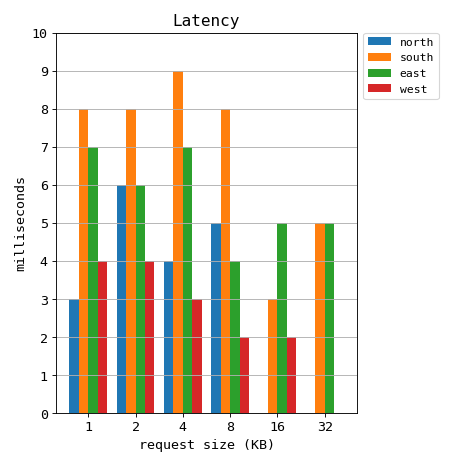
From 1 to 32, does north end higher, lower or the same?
lower
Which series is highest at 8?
south
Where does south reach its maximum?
4
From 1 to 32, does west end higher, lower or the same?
lower
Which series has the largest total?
south
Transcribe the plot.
Title: Latency
x-axis: request size (KB), ticks 1 2 4 8 16 32
y-axis: milliseconds, ticks 0 1 2 3 4 5 6 7 8 9 10
Legend: north, south, east, west
Values:
north: 3 6 4 5 0 0
south: 8 8 9 8 3 5
east: 7 6 7 4 5 5
west: 4 4 3 2 2 0
